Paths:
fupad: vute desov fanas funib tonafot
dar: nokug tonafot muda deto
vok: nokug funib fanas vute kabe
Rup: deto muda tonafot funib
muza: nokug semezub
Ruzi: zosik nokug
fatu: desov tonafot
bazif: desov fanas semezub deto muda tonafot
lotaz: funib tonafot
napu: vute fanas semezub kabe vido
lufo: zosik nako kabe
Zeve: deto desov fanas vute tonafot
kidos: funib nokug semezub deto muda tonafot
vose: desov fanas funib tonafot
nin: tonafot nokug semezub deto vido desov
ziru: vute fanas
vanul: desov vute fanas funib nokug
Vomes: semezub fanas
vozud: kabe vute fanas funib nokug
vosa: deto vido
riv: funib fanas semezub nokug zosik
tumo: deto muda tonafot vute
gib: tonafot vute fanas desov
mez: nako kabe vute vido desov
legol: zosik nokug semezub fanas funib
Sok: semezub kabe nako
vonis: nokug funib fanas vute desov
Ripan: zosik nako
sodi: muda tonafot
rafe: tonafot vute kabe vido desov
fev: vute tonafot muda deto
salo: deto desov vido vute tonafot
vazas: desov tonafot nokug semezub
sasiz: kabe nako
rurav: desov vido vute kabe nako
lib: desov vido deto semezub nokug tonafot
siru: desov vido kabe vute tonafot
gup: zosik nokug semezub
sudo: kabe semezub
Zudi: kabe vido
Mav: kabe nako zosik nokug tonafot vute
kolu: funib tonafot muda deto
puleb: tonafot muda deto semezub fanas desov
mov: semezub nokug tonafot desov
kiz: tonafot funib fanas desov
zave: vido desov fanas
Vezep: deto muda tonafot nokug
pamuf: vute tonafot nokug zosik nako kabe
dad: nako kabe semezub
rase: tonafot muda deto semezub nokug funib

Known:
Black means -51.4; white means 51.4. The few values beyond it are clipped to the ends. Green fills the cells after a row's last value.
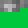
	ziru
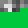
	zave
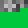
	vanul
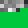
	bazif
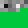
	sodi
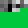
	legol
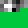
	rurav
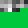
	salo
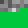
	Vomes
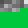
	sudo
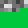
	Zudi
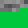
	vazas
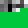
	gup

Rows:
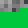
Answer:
fatu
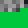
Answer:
vose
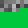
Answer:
vok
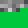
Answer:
lib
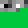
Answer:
Rup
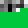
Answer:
Ruzi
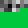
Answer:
riv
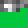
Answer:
napu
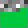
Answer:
tumo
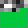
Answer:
mez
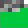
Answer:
Sok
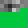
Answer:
mov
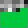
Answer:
Zeve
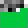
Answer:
Ripan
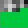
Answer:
fupad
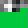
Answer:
siru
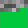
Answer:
nin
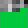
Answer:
gib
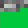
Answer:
vozud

